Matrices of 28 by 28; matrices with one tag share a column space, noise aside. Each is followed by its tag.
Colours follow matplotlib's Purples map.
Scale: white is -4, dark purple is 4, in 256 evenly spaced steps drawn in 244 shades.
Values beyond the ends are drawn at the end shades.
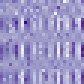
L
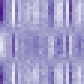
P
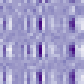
L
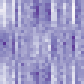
P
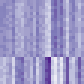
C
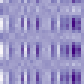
L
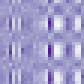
L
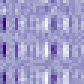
L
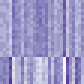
C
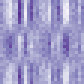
P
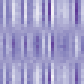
P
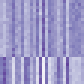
C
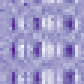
L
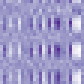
L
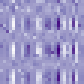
L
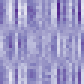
P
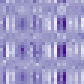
L
